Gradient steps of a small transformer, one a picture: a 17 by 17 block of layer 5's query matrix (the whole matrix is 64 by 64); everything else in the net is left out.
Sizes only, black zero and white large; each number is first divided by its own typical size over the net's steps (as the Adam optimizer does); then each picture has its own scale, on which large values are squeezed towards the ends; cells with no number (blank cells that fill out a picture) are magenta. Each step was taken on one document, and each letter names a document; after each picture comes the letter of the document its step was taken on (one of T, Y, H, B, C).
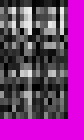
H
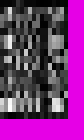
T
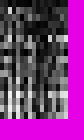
T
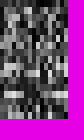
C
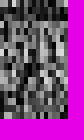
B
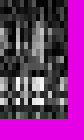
B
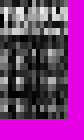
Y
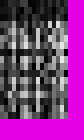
B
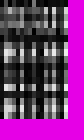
Y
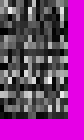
T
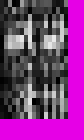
H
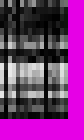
B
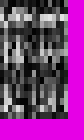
Y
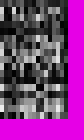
C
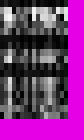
Y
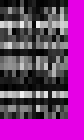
H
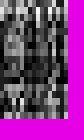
C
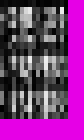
H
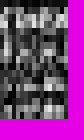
Y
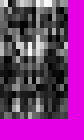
C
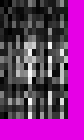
T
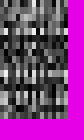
Y
